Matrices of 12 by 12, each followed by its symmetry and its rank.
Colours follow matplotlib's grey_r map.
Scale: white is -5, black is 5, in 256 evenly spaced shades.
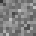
symmetric, full rank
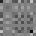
symmetric, rank two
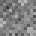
symmetric, full rank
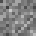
symmetric, full rank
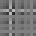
symmetric, rank one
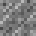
symmetric, full rank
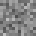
neither, full rank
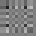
symmetric, rank one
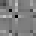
symmetric, rank two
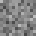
neither, full rank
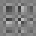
symmetric, rank one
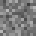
neither, full rank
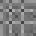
symmetric, rank two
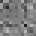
symmetric, rank two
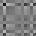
symmetric, rank one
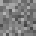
neither, full rank
